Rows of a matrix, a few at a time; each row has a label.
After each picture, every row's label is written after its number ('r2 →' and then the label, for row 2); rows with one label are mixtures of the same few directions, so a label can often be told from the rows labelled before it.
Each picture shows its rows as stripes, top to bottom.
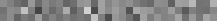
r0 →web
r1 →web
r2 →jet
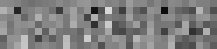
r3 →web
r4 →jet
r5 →web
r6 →jet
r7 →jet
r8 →web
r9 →web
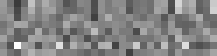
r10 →web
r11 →web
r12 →jet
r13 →web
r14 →jet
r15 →web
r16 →jet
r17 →web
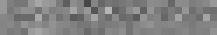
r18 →web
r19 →jet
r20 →jet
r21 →web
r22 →web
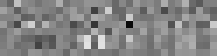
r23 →jet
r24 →jet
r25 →web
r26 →web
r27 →jet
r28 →web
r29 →web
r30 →web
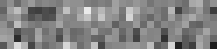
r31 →jet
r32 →web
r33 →web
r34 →jet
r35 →jet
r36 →jet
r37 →web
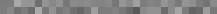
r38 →jet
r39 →jet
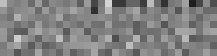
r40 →jet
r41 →jet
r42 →jet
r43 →jet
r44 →web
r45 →jet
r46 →web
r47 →jet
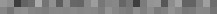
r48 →jet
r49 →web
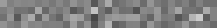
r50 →jet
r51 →jet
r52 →jet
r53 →jet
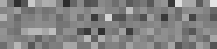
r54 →web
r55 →web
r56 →jet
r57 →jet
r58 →web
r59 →web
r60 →web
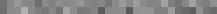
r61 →jet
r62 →web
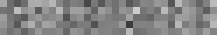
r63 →web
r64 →jet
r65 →web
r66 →web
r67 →web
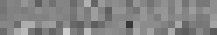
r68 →web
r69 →jet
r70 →jet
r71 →web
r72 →web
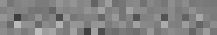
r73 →jet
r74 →web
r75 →jet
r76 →jet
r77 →web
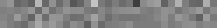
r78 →jet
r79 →jet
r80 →jet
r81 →web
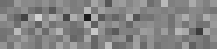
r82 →jet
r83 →web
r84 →web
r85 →web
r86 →jet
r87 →web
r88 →jet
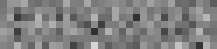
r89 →web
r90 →jet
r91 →jet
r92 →web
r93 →jet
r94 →jet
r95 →jet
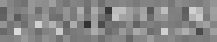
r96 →web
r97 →jet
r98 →jet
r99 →web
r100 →jet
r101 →web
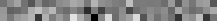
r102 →web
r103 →web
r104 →jet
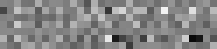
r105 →web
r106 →jet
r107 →web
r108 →jet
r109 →web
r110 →jet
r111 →web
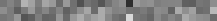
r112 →web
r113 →web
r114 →web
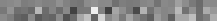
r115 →jet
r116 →jet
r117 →web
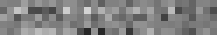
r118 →web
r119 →web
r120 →jet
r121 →web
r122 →web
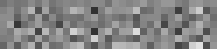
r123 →jet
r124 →jet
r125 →jet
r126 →jet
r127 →jet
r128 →jet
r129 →jet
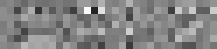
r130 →web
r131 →web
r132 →web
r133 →jet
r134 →web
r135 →web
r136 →web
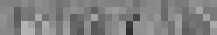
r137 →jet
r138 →jet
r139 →jet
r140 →web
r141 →web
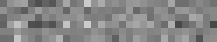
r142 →web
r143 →web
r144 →jet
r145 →web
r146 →jet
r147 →jet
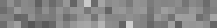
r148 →web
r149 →jet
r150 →web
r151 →web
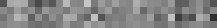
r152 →web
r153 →jet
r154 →web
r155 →web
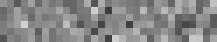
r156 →web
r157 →jet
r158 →web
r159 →web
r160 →jet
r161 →jet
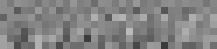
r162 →jet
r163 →jet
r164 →jet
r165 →web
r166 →web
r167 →web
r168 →jet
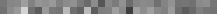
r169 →web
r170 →web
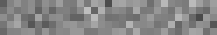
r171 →jet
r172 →web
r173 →jet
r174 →web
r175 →jet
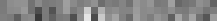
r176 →web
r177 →web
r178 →web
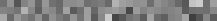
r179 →jet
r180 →web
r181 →jet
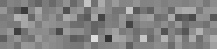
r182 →web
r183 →web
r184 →web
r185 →web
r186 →jet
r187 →jet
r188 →web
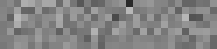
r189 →web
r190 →web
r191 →jet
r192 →jet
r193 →jet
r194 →web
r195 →web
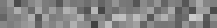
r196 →jet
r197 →web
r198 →jet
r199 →jet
